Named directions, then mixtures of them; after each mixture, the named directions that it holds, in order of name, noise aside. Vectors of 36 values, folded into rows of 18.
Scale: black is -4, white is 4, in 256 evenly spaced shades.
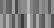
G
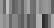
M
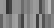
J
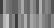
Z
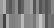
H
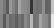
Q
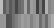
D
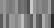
G, M, Q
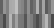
D, M, Z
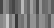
Z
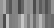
H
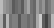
H, M, Q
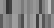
J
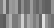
H, J, M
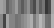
H, Q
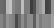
D, J, Q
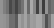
D, H, Z
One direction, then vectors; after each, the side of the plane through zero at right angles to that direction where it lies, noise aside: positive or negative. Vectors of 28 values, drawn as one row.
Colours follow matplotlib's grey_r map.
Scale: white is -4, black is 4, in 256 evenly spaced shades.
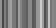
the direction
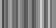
positive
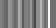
positive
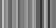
negative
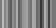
negative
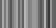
negative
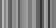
negative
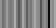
negative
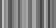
negative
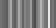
positive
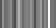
positive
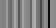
negative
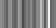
positive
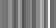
positive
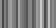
positive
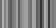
negative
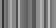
positive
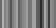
negative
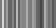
negative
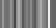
positive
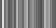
negative
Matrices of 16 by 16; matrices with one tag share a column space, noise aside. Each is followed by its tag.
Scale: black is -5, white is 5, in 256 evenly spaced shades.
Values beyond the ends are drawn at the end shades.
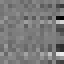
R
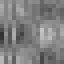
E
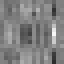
E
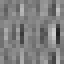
E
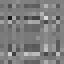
R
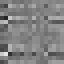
R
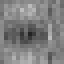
E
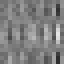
E
